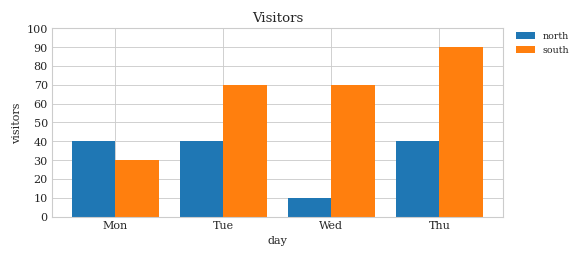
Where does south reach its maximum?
Thu
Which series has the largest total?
south
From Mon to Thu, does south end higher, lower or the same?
higher
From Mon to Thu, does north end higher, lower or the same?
the same
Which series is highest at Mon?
north
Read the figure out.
Title: Visitors
x-axis: day, ticks Mon Tue Wed Thu
y-axis: visitors, ticks 0 10 20 30 40 50 60 70 80 90 100
Legend: north, south
Values:
north: 40 40 10 40
south: 30 70 70 90
